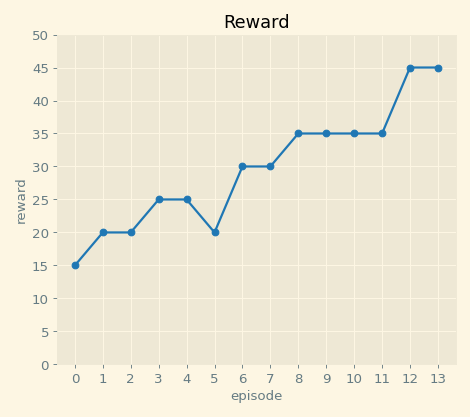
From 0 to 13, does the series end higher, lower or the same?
higher
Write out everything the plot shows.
Title: Reward
x-axis: episode, ticks 0 1 2 3 4 5 6 7 8 9 10 11 12 13
y-axis: reward, ticks 0 5 10 15 20 25 30 35 40 45 50
Values:
15 20 20 25 25 20 30 30 35 35 35 35 45 45
